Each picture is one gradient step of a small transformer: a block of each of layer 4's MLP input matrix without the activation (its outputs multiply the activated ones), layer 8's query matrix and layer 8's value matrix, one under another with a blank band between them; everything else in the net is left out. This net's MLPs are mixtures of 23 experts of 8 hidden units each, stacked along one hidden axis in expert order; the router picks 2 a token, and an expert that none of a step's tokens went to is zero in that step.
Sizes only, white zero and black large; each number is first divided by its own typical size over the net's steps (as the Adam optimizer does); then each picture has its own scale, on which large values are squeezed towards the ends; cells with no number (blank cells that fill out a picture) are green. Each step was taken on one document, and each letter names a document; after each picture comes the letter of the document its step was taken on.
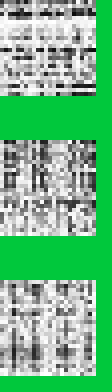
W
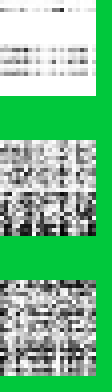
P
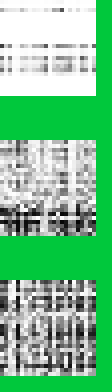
P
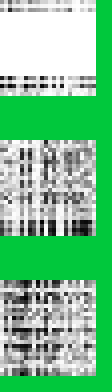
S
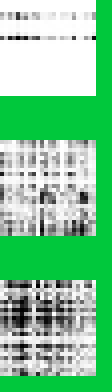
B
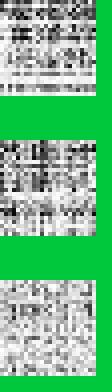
W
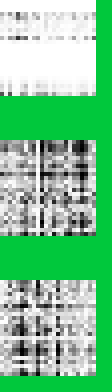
B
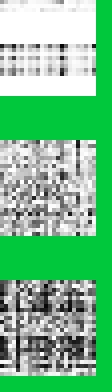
P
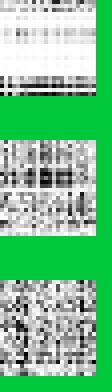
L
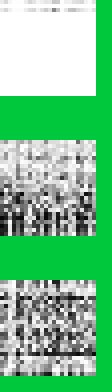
P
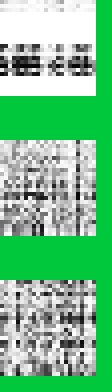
P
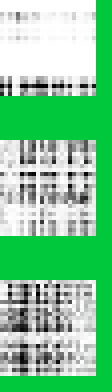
B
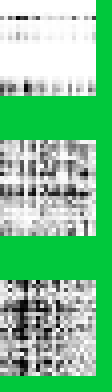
B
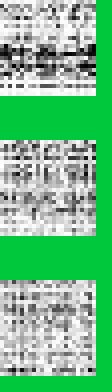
W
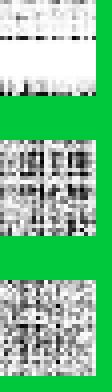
B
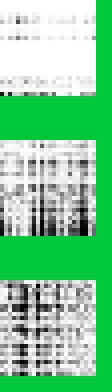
B
